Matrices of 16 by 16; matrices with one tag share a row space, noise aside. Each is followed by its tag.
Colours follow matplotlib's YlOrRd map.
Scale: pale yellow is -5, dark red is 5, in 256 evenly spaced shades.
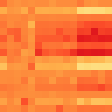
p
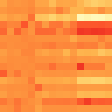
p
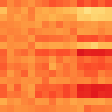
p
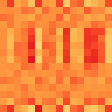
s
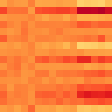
p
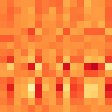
s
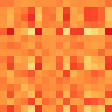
s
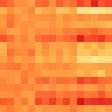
p
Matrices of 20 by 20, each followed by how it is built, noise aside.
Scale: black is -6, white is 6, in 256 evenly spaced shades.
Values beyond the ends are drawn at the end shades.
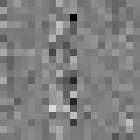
uneven columns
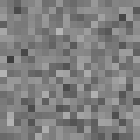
noise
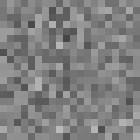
noise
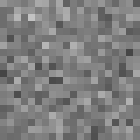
noise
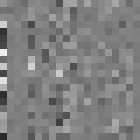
uneven columns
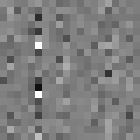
uneven columns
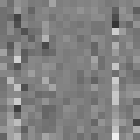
uneven columns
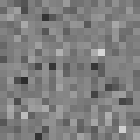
noise
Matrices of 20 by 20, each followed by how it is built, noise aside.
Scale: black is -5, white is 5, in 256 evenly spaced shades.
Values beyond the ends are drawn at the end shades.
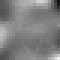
smooth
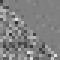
lower triangular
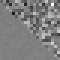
upper triangular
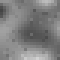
smooth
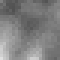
smooth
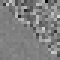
upper triangular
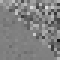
upper triangular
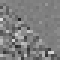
lower triangular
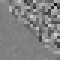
upper triangular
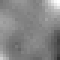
smooth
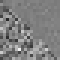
lower triangular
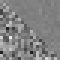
lower triangular
